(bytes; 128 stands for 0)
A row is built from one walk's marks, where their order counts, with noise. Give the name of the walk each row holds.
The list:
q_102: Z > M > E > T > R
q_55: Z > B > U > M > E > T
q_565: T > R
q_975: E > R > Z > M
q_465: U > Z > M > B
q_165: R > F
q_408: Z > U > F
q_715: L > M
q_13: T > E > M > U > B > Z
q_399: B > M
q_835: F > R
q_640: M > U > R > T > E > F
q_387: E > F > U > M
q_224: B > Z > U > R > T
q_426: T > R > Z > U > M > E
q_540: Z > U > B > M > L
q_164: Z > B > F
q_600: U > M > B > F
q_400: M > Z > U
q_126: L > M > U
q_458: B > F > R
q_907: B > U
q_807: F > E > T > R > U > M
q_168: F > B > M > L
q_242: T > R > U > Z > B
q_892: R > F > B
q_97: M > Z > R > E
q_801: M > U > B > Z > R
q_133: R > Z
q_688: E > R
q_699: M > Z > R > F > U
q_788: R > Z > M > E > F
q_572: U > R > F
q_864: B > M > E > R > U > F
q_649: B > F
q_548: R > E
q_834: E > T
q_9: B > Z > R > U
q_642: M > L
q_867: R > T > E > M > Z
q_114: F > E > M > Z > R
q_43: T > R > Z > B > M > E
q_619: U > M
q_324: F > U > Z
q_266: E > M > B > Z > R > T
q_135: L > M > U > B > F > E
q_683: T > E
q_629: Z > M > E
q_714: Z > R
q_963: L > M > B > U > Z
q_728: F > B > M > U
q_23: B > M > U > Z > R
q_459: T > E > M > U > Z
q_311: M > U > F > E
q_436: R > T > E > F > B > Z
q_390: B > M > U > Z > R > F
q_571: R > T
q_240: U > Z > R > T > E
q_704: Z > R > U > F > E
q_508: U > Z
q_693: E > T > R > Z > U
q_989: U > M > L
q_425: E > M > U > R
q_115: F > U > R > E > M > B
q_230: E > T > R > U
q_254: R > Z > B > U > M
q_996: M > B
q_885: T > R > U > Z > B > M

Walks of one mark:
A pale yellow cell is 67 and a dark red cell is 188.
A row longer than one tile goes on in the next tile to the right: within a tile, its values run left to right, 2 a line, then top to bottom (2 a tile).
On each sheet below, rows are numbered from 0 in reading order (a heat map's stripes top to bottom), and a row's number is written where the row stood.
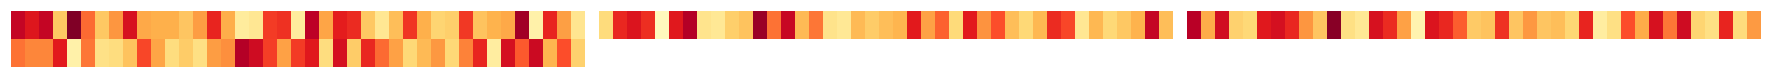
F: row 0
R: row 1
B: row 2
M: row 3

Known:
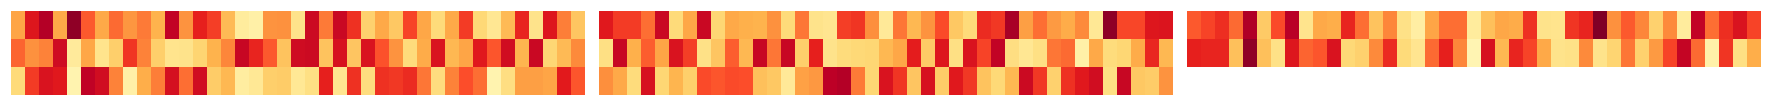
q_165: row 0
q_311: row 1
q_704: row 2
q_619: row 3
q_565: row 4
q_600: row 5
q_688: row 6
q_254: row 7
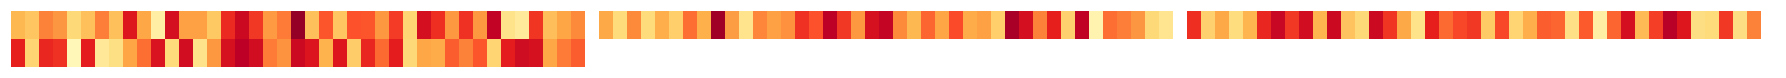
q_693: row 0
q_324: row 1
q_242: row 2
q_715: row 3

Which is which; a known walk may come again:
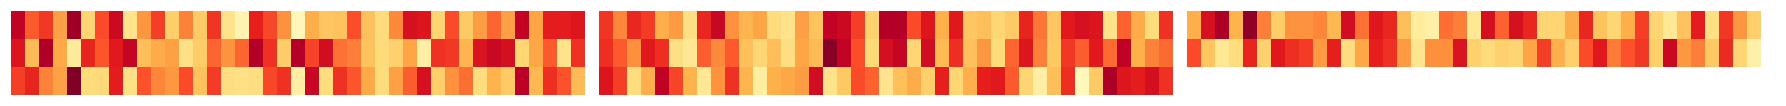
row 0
q_135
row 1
q_728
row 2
q_165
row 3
q_907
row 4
q_387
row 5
q_436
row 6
q_788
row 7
q_834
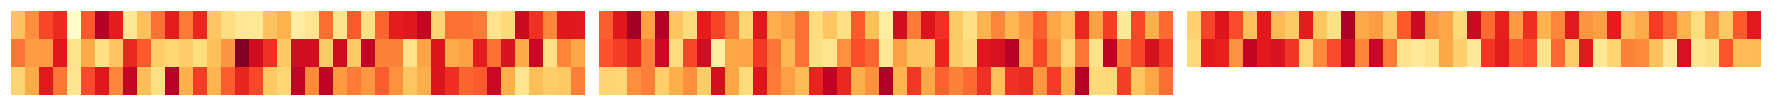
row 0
q_548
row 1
q_864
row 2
q_230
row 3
q_619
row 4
q_704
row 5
q_458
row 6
q_9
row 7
q_693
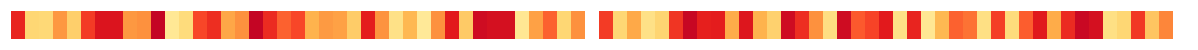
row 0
q_465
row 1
q_242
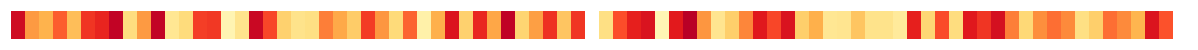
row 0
q_115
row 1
q_688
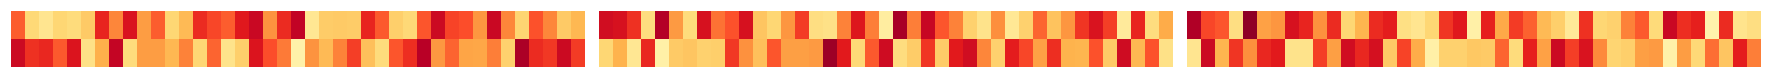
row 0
q_13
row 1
q_600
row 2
q_164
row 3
q_311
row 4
q_975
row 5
q_102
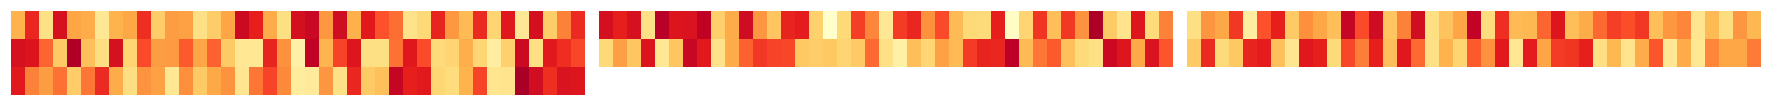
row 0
q_807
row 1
q_892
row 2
q_23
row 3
q_640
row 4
q_97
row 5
q_224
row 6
q_683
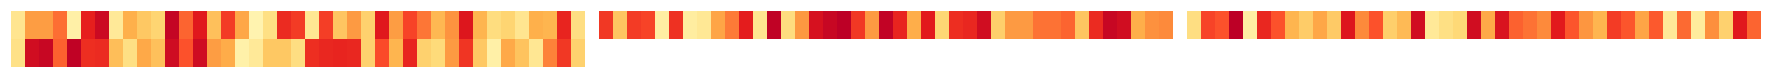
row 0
q_714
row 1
q_715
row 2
q_425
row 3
q_835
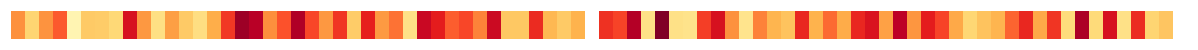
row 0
q_400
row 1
q_408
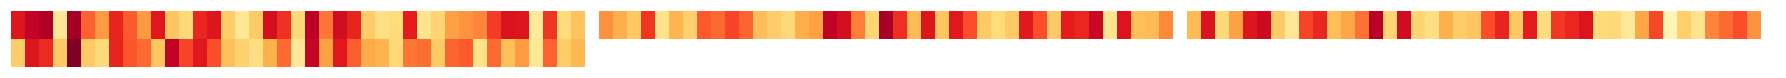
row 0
q_649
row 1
q_254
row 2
q_571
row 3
q_390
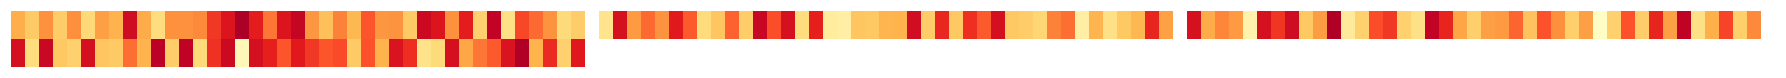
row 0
q_324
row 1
q_565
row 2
q_996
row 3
q_168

